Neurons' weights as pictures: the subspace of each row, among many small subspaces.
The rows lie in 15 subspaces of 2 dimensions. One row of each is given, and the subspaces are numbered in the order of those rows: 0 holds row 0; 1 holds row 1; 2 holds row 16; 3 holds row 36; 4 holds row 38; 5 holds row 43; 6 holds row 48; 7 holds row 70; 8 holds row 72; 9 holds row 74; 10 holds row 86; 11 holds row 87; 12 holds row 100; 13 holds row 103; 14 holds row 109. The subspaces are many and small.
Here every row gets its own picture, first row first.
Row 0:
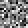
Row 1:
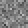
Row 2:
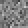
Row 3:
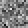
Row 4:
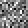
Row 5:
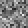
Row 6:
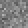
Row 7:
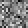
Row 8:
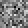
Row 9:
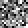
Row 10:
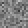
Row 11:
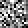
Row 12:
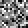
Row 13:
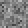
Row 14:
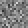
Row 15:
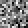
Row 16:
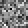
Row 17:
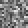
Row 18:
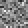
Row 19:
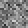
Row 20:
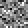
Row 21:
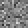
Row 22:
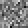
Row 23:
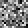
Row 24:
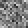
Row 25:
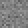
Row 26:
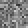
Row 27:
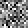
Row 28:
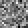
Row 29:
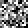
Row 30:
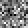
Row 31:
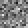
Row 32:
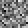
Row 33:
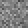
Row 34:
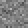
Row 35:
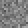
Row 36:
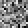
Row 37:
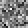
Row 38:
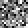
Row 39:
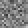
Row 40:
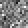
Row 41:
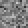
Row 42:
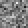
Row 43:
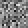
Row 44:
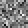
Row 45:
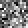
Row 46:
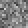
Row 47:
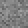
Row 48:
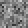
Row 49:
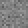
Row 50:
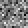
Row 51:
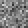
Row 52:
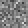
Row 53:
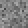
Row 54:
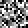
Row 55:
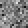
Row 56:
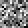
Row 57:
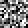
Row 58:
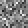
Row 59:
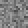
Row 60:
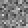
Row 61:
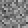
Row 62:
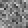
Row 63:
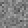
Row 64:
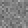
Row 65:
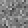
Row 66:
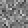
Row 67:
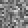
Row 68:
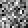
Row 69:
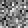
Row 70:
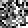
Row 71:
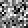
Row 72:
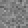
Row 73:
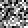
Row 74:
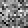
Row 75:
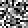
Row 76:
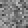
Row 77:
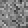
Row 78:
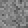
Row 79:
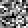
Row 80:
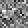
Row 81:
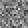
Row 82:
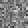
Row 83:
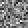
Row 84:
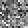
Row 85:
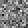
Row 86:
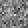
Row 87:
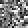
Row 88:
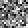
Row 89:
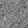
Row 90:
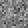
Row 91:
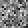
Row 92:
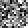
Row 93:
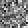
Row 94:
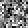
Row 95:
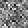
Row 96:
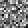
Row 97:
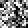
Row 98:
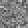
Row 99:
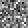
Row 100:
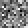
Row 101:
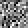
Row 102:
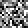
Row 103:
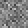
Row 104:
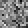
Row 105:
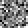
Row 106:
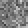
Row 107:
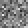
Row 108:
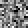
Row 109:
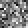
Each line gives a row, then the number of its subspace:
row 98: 8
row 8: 6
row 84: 9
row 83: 9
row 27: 13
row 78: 7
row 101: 5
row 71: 10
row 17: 11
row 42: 8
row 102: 6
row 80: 3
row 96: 0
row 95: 13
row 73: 9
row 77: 7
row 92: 12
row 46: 14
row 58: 1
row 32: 3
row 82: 11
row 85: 4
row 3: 2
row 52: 0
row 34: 8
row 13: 6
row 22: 11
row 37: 2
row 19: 13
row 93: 3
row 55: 5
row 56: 12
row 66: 1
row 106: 7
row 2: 11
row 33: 10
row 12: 1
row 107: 12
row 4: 13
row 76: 5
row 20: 8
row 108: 11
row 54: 1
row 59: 11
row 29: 4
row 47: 9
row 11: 0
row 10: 10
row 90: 10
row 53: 14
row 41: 8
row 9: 4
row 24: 14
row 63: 10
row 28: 1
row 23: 4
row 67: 11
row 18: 8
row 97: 13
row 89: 5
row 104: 7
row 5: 3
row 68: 13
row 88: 4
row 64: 6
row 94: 6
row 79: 8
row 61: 3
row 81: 6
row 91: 12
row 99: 0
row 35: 3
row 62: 14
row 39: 0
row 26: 5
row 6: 14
